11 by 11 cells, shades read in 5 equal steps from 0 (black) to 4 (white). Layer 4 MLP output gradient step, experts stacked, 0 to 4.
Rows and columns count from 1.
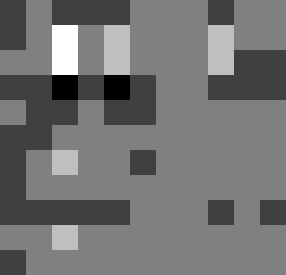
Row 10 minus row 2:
1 0 -1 0 -1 0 0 0 -1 0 0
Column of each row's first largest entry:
2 3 3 7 1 3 3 2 6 3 2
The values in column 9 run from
1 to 3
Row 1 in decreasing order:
2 2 2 2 2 2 1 1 1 1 1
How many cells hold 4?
2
